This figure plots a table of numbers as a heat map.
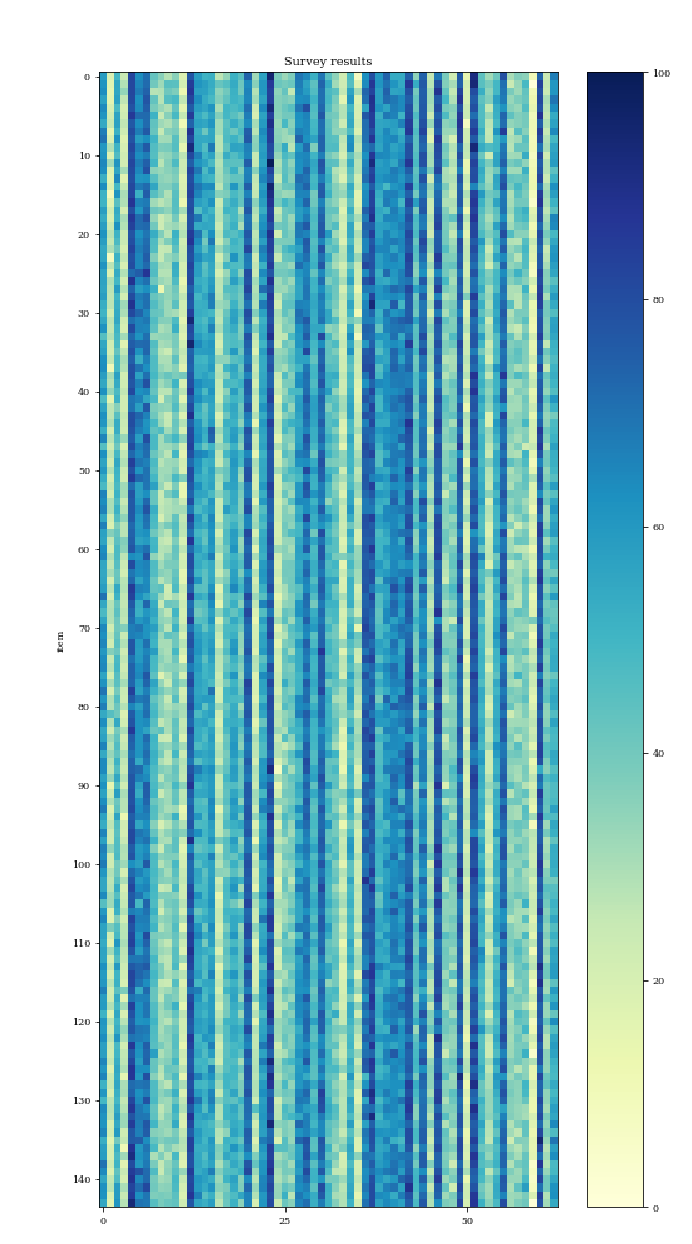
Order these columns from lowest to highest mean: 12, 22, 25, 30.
25, 22, 30, 12
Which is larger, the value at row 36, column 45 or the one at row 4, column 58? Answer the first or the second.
the second
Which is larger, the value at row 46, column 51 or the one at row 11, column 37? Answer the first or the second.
the second
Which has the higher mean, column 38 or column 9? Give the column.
38
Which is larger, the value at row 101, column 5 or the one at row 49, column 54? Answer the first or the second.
the first
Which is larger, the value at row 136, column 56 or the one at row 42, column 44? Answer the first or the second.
the second
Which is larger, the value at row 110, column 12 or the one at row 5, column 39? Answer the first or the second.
the first
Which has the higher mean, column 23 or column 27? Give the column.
23
